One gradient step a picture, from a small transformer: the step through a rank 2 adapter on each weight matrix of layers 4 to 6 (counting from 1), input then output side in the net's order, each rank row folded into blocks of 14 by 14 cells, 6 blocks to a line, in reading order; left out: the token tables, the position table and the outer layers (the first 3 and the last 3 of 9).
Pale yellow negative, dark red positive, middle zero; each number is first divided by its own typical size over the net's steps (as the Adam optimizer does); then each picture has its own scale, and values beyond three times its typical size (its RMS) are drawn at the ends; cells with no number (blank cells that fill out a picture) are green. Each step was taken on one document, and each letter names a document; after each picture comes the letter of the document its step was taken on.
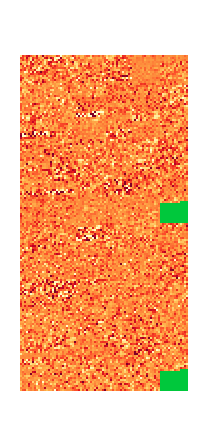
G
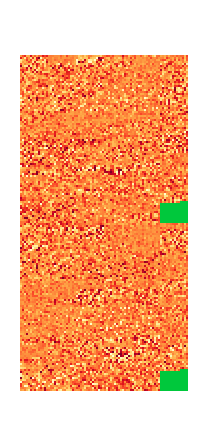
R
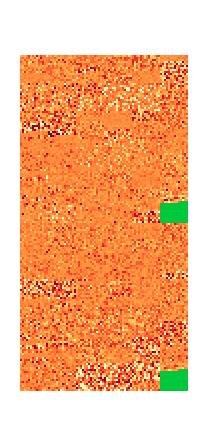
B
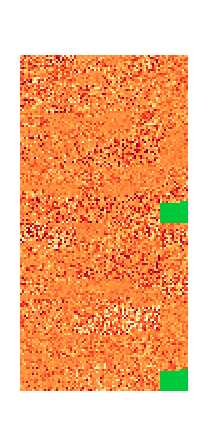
B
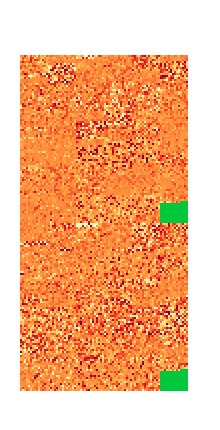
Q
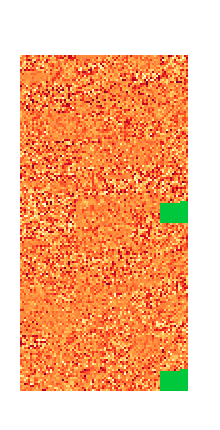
R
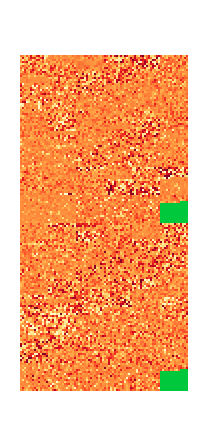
Q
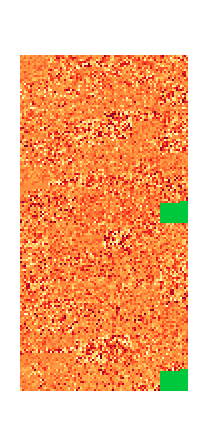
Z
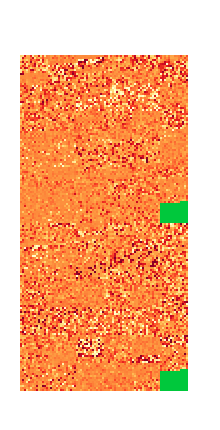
Q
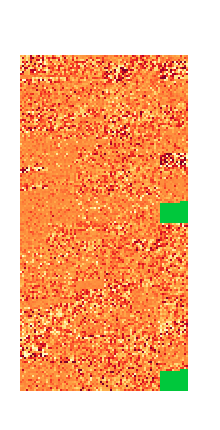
Q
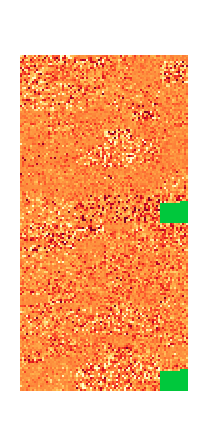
B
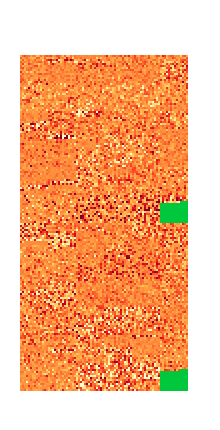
B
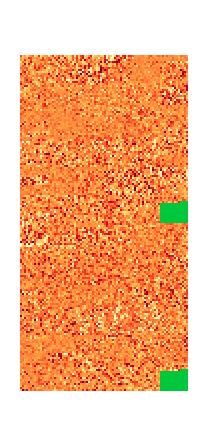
G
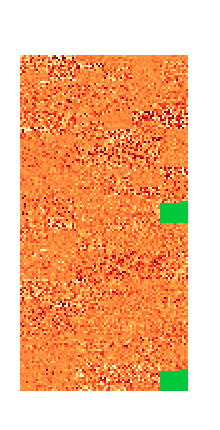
B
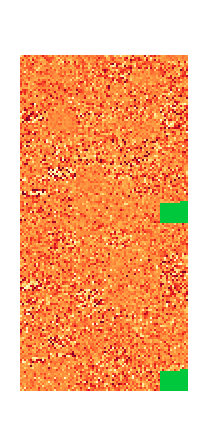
G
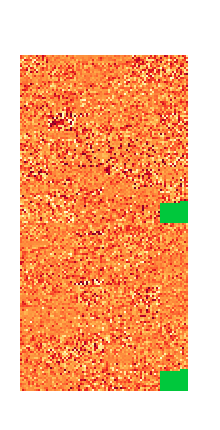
R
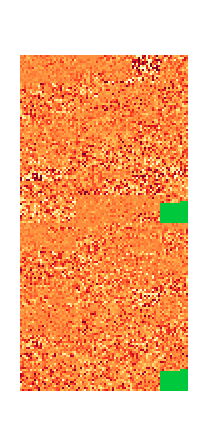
R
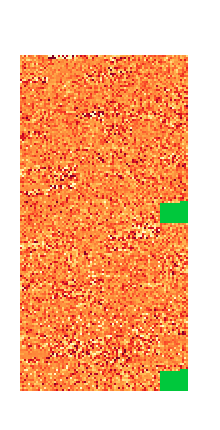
Z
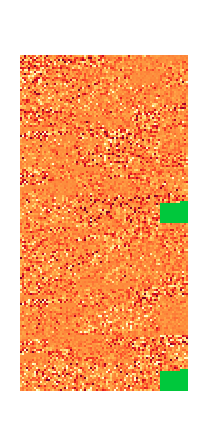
B
